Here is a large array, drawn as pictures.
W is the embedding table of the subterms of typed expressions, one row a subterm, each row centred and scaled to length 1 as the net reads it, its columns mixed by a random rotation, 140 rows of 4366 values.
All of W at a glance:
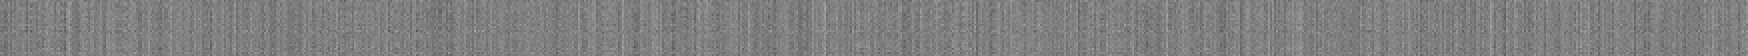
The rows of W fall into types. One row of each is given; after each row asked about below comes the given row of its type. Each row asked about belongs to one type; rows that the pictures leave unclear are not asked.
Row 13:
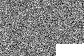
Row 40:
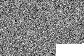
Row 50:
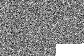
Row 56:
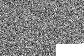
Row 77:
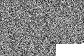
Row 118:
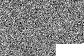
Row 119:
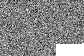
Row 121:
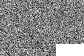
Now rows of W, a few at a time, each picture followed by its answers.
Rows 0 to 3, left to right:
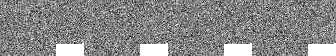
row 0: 119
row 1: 77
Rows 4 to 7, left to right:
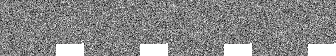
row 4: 77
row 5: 13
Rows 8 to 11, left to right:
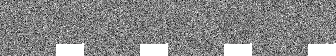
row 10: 119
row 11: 77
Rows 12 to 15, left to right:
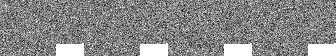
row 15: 13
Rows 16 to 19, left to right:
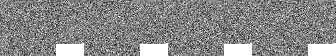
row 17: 56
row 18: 40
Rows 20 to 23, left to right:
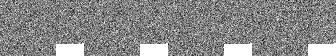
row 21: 40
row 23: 77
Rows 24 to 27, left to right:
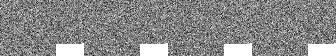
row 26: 56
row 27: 40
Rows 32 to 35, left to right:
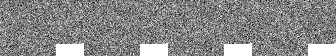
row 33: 56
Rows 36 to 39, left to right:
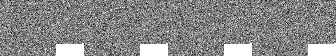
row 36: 50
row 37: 13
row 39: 118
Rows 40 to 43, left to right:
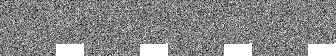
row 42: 77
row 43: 40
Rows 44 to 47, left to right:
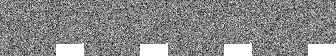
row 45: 13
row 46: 77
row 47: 13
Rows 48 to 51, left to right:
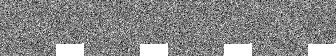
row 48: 121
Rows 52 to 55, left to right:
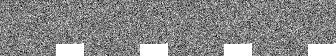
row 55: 121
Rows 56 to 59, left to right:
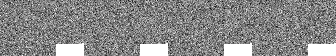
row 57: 77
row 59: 119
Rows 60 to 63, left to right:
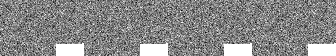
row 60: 40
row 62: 121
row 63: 40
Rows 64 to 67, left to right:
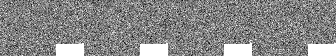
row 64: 56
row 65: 119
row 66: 119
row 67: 121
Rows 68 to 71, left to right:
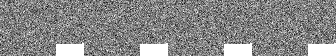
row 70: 119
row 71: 40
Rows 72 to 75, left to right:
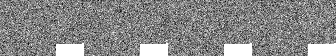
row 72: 13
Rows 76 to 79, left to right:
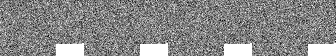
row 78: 13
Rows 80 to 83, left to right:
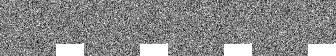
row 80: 121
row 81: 40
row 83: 40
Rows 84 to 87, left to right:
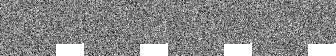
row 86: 119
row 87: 121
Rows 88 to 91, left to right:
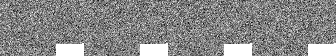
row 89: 118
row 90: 118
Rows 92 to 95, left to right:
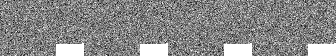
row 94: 56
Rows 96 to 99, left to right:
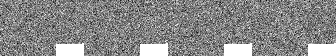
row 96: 40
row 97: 77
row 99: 119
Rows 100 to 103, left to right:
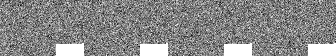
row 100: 118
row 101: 119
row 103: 121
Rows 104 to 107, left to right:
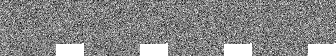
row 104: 118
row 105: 118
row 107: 50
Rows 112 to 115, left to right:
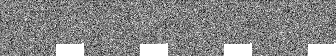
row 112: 77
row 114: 119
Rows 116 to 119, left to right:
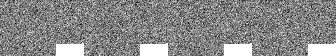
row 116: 40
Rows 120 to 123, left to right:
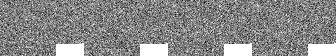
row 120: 56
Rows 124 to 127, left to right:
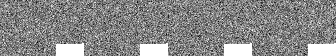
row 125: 118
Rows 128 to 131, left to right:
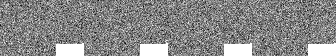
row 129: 119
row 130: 40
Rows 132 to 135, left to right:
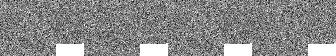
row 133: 50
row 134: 119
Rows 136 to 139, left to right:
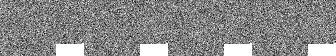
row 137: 77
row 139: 77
